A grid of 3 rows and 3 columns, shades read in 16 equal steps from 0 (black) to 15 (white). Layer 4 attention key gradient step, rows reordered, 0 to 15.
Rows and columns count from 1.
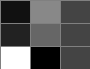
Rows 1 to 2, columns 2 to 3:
8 4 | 6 4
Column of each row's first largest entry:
2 2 1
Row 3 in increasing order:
0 4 15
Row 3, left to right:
15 0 4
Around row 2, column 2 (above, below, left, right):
8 0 2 4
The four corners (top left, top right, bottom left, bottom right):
1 4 15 4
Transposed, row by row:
1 2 15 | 8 6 0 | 4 4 4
